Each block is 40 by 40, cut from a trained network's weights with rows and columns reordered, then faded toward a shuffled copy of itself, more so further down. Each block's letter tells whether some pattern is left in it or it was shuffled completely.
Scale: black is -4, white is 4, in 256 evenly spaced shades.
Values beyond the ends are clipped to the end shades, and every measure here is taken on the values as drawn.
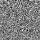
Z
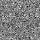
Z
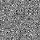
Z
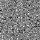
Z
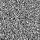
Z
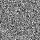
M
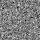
M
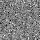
M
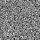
Z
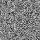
Z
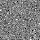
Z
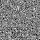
M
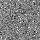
M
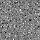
Z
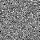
Z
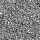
M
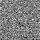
Z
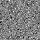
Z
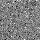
M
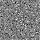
M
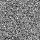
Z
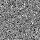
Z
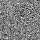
M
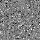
Z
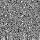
Z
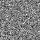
M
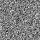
M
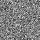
Z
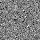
Z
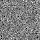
M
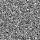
M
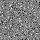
M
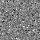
M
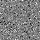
Z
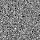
Z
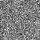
M
